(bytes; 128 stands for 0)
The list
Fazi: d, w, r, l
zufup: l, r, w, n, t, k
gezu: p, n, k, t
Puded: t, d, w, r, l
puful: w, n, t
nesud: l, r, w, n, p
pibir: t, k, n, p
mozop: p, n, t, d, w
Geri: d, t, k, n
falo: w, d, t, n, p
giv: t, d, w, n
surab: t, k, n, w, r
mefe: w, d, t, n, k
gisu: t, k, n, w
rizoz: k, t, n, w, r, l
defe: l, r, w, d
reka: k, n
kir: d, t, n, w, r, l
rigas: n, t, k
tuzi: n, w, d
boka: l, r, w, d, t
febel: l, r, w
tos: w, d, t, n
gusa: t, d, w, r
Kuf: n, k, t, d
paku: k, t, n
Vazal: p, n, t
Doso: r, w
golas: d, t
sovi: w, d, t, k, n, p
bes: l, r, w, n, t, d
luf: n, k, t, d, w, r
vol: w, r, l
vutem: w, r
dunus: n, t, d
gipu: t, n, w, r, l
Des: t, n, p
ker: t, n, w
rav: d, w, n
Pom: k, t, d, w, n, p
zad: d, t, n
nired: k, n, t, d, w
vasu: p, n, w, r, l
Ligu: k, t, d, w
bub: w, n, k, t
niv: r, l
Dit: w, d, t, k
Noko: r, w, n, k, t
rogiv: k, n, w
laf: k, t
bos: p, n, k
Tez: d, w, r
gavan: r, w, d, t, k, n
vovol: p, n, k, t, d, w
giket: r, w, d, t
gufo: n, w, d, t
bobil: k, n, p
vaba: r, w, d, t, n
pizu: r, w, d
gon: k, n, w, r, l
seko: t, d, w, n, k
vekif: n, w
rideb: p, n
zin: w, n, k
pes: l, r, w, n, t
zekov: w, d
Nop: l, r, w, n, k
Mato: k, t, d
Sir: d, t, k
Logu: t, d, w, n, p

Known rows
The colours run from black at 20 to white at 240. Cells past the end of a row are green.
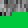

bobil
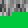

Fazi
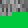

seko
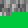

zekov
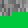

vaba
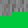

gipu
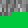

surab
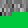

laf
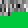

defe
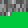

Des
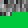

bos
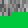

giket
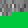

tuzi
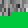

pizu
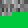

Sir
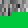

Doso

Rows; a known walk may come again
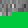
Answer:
gufo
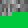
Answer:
Geri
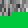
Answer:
pizu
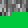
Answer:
pibir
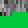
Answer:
bobil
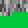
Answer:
Fazi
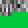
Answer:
nesud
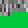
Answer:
bes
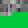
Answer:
zad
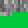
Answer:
Puded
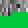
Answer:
Doso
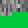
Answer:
seko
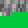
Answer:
zekov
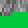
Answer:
rizoz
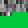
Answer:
gezu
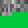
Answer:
Sir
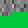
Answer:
vekif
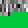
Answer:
defe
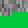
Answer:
vaba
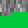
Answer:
surab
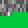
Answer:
Des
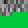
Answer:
vasu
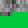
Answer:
gon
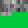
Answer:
golas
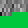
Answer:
laf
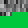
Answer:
bos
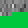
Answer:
tuzi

